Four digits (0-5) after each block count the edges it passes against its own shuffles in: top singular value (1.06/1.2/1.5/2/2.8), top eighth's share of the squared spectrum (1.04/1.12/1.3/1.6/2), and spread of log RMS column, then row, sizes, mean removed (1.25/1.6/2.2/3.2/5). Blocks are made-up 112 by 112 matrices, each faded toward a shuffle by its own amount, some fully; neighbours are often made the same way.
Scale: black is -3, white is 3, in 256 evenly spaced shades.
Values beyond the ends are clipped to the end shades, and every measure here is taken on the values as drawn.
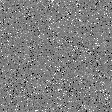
0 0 0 0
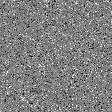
2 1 0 0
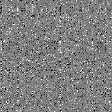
4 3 2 1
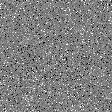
2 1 0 0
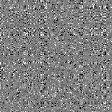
5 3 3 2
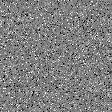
3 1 0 0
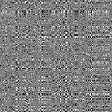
5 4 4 4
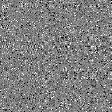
4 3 2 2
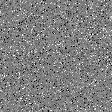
2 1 0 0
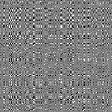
5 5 4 4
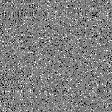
4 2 2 1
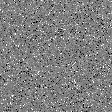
0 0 0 0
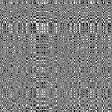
5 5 4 4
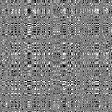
5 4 4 4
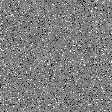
1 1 1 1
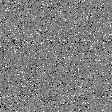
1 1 0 1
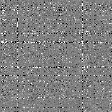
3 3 3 4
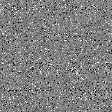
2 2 2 2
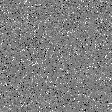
0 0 0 0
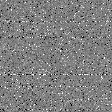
2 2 1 2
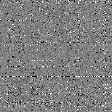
3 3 2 3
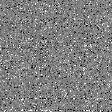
1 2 2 2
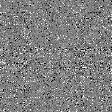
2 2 2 3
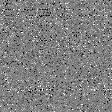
2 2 1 2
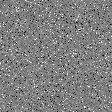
0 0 0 0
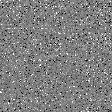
1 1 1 2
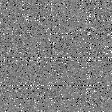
2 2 2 3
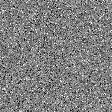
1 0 0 0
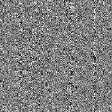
4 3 4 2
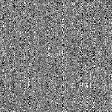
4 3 4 1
